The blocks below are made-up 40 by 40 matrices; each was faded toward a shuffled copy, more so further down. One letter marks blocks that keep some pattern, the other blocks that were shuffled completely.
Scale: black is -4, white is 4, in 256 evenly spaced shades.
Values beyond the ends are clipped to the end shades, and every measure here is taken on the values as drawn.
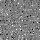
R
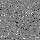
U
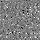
R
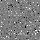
R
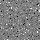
R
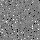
U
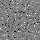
R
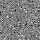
U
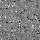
R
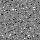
U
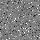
U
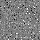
R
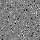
R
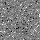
R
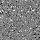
U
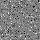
U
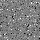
R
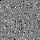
R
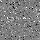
R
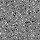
U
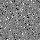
U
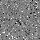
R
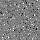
U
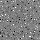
U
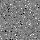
U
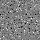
R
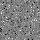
R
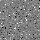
R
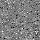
R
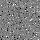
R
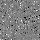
R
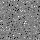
U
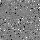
R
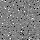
R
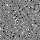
U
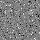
R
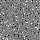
U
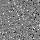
U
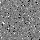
R
